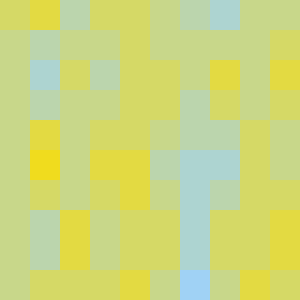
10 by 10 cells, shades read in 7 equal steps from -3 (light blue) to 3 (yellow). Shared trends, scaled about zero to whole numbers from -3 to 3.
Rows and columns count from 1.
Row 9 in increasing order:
-2 -1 0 0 1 1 1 1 2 2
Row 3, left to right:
0 -2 1 -1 1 1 0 2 0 2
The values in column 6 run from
-1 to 1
